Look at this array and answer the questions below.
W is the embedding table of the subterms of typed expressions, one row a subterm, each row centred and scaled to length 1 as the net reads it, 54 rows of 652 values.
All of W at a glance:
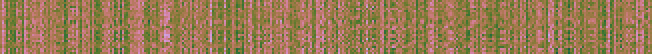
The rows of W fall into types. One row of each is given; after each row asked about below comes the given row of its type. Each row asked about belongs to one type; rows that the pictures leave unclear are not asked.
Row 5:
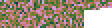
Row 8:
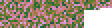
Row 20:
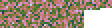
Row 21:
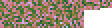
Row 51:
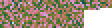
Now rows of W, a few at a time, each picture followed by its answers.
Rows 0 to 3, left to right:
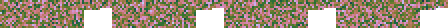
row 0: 20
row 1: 5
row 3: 51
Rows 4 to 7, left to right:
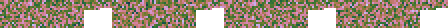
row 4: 8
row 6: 8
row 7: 20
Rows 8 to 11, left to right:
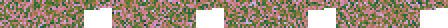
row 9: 51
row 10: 21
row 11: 51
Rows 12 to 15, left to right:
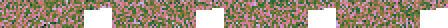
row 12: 8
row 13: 21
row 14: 8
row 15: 21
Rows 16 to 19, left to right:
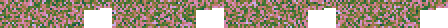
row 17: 5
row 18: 21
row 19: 5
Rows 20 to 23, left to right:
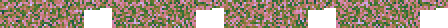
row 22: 20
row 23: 21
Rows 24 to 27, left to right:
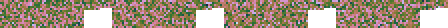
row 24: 8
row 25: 51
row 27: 51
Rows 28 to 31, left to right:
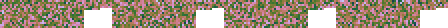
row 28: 5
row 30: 8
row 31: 21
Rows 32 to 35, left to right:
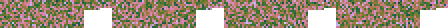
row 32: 8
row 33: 8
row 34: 21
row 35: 21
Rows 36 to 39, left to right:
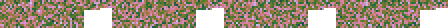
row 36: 5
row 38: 8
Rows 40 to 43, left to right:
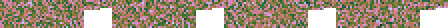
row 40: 21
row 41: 5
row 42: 51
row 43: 5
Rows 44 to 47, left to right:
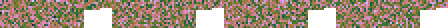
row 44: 51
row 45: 20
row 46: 20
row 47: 5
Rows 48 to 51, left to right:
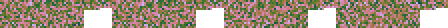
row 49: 8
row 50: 8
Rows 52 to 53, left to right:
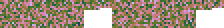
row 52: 8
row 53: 20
